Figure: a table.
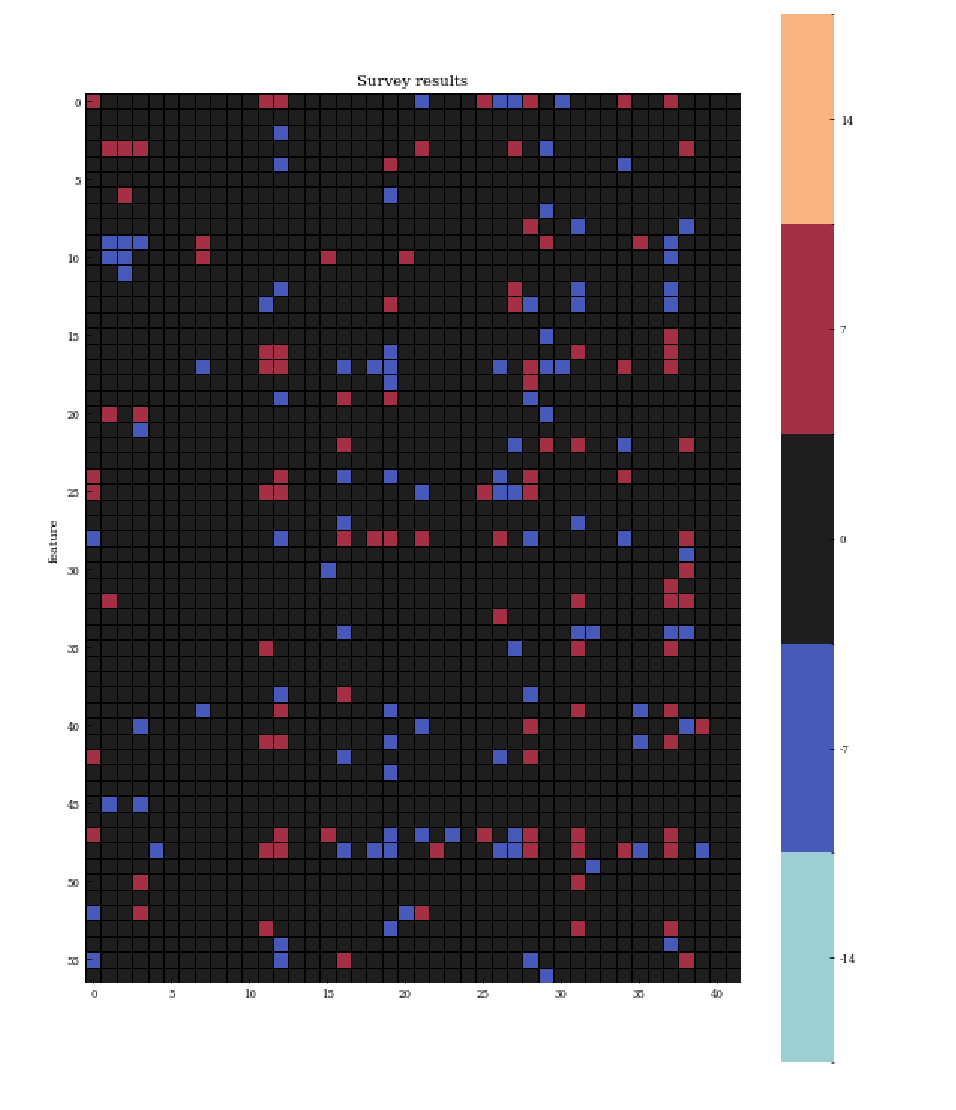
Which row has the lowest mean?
34
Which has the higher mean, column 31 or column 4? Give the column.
31
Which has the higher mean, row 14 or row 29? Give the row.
14
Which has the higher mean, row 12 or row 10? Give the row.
10
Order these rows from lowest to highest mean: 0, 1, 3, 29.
29, 1, 0, 3
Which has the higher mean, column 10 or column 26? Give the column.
10
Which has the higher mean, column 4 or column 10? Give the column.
10
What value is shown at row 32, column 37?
7
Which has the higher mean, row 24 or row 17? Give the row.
24
